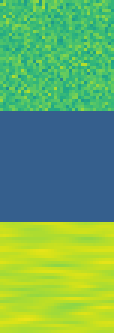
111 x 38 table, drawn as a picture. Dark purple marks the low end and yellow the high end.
It is made of 3 by 1 panels. Panel 1,1: high, fine-grained. Panel 2,1: low, flat. Panel 3,1: very high, streaked across, faint in contrast.
